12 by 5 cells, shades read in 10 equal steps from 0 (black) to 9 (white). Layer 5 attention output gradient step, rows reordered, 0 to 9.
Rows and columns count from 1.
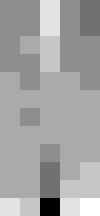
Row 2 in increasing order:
4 5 5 5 8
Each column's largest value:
8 7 8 8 9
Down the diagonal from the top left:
5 5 7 5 5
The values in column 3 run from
0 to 8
